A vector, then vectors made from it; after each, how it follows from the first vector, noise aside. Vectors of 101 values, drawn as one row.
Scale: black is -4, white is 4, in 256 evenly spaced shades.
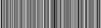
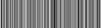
copied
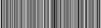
copied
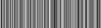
copied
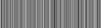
shrunk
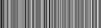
wrapped around
